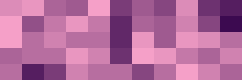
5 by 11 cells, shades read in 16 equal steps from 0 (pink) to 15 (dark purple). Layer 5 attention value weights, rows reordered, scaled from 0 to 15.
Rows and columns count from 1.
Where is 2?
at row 1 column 1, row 1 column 9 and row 3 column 10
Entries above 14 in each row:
0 1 0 0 0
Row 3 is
0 5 3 5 5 12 1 7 1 2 5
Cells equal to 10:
2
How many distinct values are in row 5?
7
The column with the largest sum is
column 6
